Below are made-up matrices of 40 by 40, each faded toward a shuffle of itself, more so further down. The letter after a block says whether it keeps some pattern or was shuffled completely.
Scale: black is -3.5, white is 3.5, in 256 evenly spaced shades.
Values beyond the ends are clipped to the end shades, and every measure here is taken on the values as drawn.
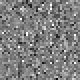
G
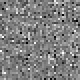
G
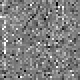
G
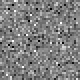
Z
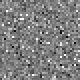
Z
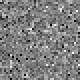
Z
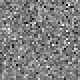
Z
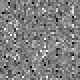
G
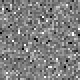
Z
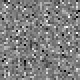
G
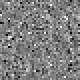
G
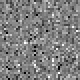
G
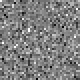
Z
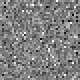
Z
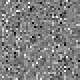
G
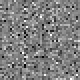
G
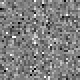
G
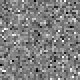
Z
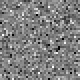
Z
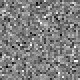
Z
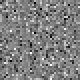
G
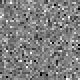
Z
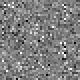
G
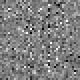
G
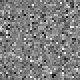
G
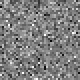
Z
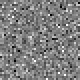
Z
